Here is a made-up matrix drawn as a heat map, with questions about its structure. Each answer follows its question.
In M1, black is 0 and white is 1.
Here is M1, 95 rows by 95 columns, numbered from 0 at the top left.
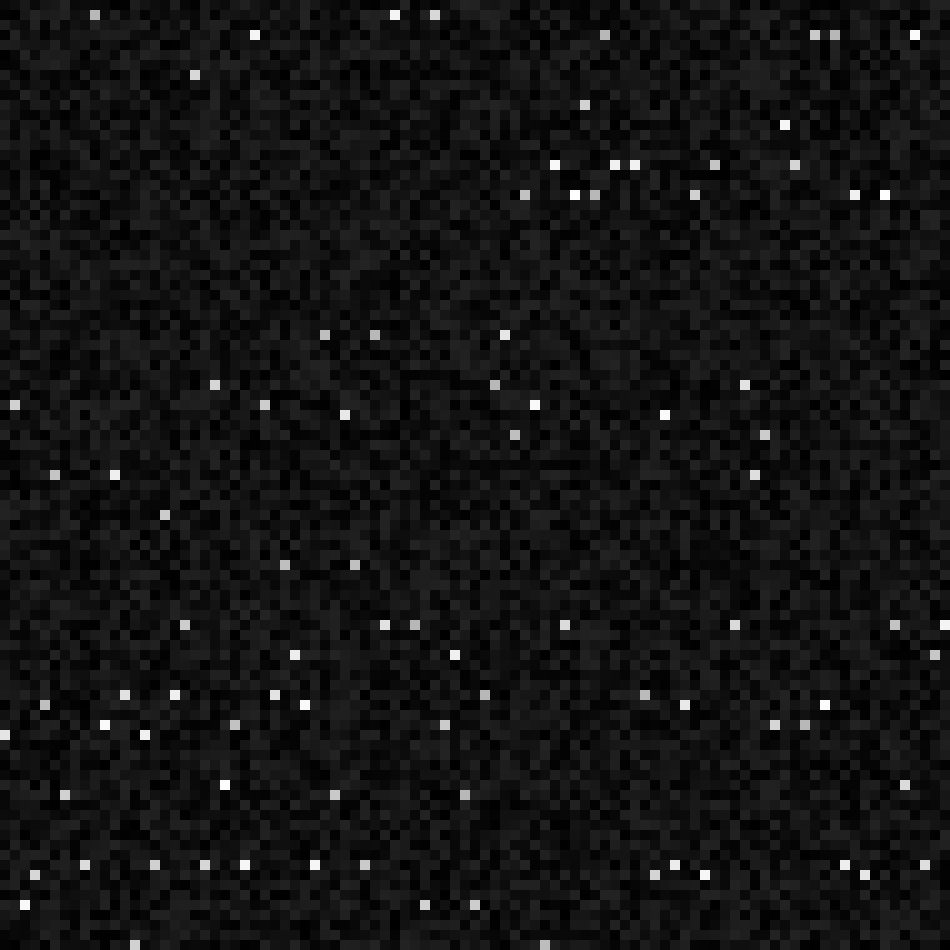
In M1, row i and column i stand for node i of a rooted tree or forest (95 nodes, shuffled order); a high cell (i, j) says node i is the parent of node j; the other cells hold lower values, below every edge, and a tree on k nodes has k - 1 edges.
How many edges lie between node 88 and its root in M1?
2
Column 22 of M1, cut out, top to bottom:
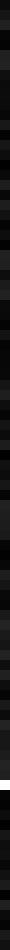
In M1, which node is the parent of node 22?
78
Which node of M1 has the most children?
86
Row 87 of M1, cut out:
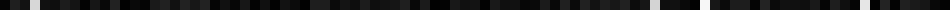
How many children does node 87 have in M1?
4
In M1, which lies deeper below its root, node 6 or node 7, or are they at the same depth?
node 6
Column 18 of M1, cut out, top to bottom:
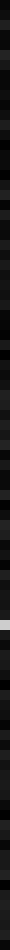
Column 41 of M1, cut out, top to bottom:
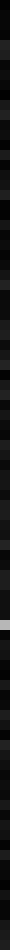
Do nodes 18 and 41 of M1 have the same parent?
yes
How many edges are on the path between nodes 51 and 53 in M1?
4
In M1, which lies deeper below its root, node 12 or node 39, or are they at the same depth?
node 12
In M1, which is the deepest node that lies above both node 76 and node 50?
43
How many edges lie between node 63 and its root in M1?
5
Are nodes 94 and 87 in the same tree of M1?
no
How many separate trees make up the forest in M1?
5
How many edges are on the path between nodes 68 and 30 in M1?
2
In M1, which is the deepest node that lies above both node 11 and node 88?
19
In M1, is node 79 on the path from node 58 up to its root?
no
